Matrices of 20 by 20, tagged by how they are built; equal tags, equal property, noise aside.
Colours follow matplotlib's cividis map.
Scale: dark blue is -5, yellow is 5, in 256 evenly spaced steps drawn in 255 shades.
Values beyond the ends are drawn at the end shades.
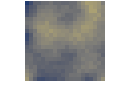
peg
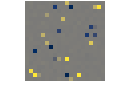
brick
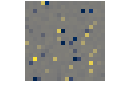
brick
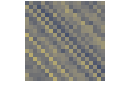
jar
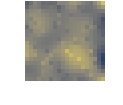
peg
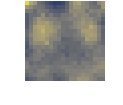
peg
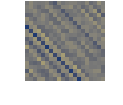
jar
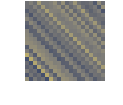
jar
